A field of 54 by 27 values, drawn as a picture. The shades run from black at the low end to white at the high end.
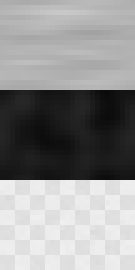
It is made of 3 by 1 panels. Panel 1,1: high, streaked across, faint in contrast. Panel 2,1: very low, blotchy, faint in contrast. Panel 3,1: very high, checkered, faint in contrast.
